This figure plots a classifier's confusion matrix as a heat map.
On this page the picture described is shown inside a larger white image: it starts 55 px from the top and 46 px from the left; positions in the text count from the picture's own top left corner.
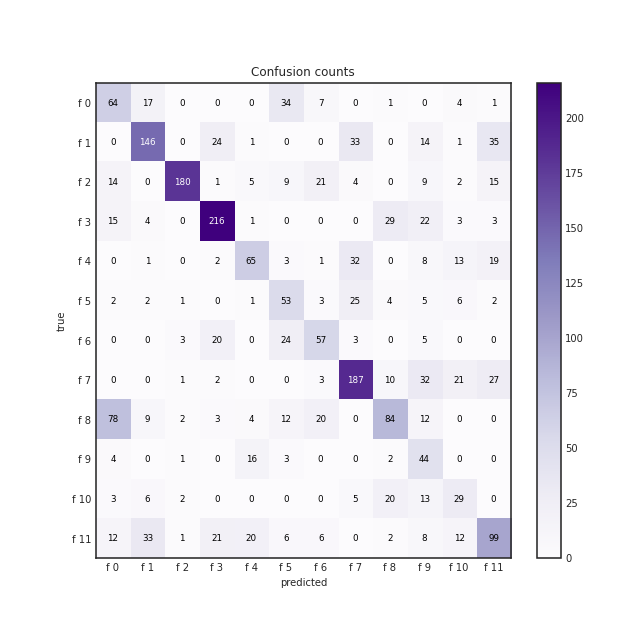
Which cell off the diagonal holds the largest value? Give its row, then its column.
f 8, f 0
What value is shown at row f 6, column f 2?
3
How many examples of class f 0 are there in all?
128
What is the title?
Confusion counts
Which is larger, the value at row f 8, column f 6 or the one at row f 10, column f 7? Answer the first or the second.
the first
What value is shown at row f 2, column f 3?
1
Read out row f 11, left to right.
12 33 1 21 20 6 6 0 2 8 12 99
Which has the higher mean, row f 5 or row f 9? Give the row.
f 5
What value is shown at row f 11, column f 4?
20
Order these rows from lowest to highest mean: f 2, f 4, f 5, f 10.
f 10, f 5, f 4, f 2
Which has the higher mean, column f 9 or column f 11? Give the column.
f 11
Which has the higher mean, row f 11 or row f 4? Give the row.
f 11
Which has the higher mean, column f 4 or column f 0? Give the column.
f 0
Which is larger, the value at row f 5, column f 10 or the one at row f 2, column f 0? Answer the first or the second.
the second
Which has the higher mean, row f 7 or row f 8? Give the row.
f 7
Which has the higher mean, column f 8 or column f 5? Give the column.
f 8
